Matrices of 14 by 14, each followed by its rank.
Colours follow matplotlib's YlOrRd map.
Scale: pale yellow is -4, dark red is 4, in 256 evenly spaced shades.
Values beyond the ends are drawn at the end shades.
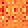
two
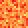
full rank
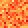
full rank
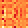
two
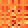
two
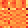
two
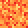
full rank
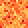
full rank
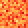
full rank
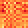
two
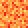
full rank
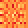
two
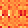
two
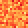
full rank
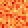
full rank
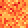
full rank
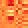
two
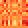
two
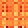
two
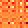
two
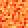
full rank
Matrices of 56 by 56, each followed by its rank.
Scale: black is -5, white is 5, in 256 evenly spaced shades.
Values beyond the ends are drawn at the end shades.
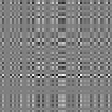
one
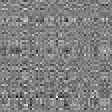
five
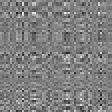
three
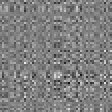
three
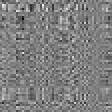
five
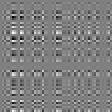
one
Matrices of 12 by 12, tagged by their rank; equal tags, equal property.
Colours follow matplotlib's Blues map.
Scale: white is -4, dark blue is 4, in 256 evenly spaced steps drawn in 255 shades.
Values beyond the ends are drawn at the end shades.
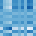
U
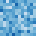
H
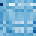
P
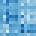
P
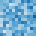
H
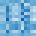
P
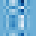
U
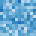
H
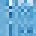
P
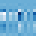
U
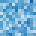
H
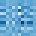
P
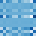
U
